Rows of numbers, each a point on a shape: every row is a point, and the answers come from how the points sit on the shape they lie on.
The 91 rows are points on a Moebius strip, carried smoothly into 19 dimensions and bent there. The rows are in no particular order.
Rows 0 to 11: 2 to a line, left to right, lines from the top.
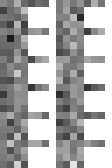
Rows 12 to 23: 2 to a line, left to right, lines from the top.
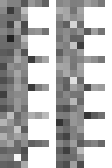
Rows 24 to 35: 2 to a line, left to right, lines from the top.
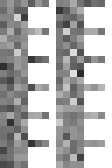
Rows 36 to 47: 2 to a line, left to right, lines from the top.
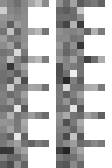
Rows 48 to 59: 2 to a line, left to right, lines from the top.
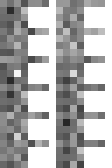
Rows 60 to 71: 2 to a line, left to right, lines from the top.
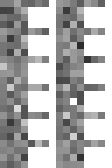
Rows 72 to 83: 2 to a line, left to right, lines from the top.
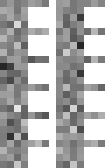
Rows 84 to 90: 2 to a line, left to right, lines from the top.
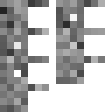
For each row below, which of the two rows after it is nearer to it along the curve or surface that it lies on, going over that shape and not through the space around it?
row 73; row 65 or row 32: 65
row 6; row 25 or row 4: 4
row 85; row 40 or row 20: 20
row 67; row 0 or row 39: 39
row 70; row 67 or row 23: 67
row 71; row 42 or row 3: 3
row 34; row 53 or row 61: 53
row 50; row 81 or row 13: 81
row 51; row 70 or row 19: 70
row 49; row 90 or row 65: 90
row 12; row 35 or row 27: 27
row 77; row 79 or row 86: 86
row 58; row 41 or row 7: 41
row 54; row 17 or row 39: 17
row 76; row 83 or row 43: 43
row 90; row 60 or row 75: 75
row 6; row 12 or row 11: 12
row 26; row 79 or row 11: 11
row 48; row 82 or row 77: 82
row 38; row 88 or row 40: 40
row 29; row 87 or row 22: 22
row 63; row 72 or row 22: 22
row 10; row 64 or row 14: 14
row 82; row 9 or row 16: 9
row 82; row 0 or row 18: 0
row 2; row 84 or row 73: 84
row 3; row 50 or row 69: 50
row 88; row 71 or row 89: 89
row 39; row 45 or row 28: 28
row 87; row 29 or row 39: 39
